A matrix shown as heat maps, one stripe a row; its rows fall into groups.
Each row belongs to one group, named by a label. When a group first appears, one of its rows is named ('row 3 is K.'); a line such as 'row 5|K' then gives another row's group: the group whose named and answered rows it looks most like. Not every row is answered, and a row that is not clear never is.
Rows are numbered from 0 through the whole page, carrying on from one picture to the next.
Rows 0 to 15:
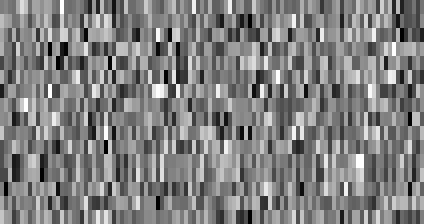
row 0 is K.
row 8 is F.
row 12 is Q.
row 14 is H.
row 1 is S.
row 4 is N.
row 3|H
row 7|K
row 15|S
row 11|Q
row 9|S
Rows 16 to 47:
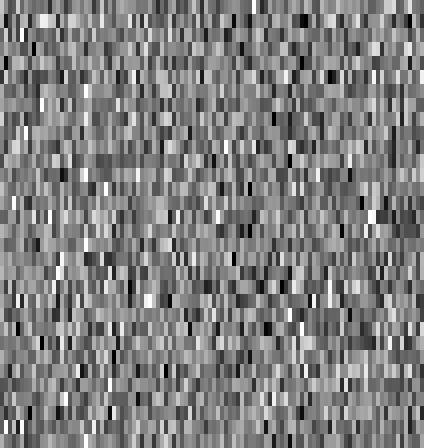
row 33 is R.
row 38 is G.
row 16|H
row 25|K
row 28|H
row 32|S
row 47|R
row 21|N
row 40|Q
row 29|S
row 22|R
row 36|F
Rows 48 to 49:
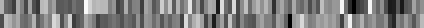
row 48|R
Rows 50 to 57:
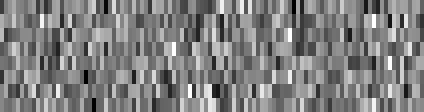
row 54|Q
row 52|G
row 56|F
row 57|S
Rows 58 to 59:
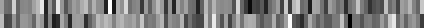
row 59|G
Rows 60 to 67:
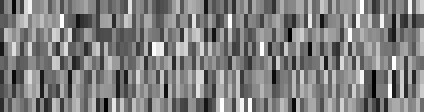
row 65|Q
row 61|K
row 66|Q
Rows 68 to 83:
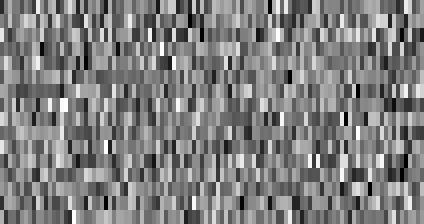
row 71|Q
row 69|K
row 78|F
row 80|R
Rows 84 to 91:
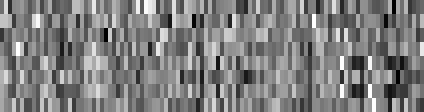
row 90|R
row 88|R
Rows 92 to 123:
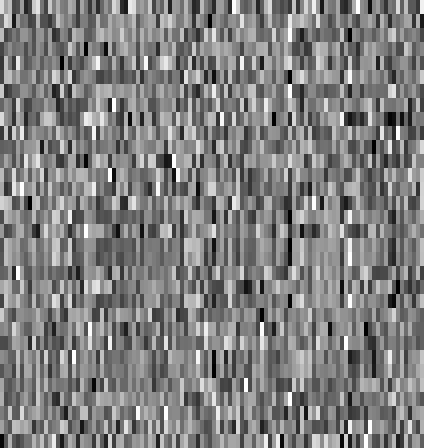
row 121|H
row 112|S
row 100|R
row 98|G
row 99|N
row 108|R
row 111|N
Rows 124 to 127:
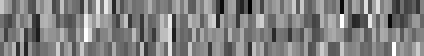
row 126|R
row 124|S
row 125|R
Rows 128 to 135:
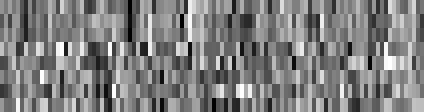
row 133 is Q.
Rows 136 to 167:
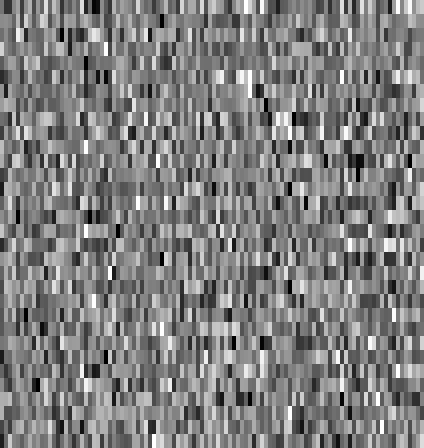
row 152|R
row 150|H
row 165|G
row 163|R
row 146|R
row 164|S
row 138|N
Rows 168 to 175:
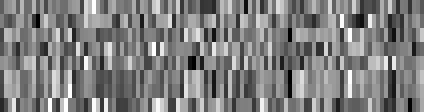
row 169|R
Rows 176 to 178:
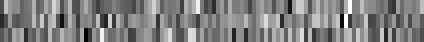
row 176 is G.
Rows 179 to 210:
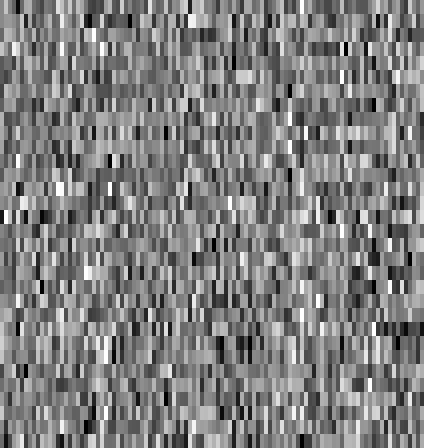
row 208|S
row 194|N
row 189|G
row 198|R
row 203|S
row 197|F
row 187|G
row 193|K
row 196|Q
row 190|N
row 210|N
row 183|Q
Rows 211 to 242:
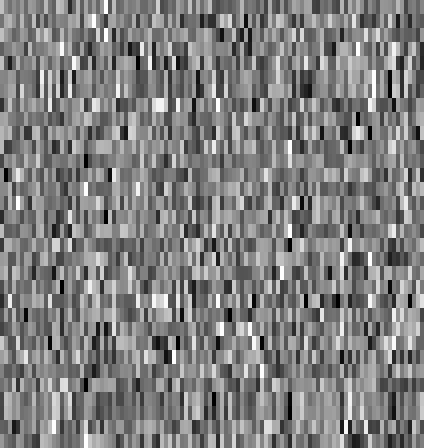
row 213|S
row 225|N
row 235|H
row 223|N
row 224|H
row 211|F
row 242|R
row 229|R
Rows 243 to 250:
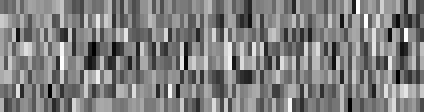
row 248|S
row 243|K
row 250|G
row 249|H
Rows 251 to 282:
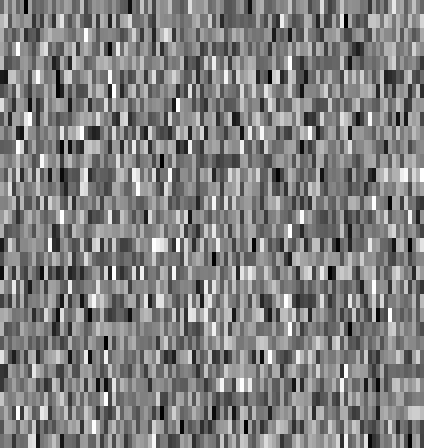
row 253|R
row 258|F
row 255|G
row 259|R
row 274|G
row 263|H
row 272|N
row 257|N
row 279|F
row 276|F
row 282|F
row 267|G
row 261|N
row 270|N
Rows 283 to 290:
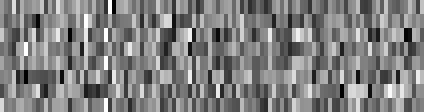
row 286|K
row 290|F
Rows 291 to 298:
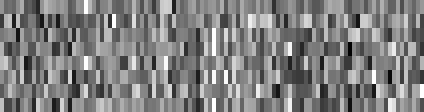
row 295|R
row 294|G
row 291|R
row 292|N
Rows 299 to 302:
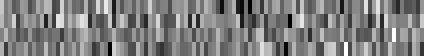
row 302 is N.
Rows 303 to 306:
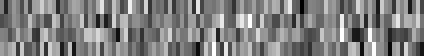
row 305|R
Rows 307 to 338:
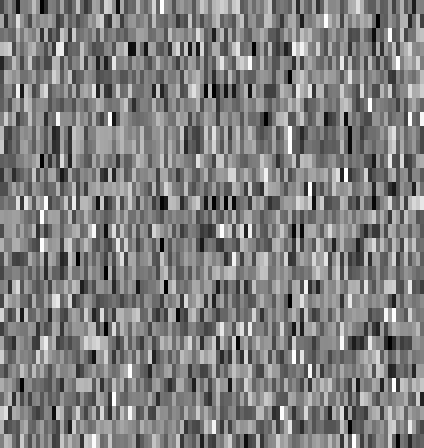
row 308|N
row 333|K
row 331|R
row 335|N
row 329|H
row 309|Q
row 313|Q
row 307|Q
